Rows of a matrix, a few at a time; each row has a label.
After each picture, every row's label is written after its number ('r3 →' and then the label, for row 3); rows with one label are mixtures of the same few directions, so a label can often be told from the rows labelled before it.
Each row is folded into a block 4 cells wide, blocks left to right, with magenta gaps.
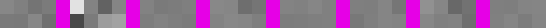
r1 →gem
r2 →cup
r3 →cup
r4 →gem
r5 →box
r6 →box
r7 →gem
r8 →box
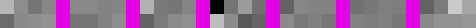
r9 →cup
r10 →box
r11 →cup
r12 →cup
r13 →cup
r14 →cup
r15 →gem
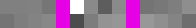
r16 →box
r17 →cup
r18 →box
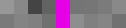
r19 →gem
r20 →box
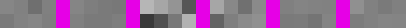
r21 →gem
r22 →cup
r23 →box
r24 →cup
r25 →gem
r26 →cup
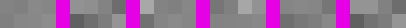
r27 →gem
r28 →box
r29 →cup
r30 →gem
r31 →box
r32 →box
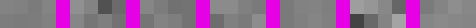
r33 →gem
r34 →gem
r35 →gem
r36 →box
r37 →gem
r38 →box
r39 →gem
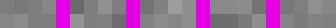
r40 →box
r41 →cup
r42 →gem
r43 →box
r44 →gem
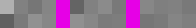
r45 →cup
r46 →cup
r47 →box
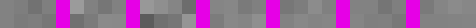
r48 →gem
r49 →cup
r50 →box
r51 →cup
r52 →gem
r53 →gem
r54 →gem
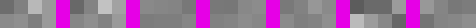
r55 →gem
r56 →gem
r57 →box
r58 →gem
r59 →gem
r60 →box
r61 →cup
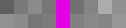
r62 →cup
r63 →gem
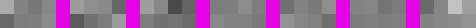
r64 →cup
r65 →box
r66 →gem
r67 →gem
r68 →box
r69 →gem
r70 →gem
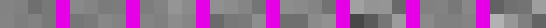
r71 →gem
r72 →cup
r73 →gem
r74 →box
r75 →box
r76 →box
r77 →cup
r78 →box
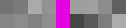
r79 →gem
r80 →box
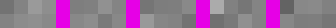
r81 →gem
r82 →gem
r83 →box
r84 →cup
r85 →cup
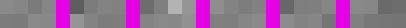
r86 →cup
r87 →cup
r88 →gem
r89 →cup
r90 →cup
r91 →gem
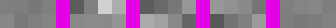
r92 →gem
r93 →gem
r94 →box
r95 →box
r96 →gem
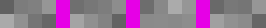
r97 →box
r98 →box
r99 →gem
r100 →box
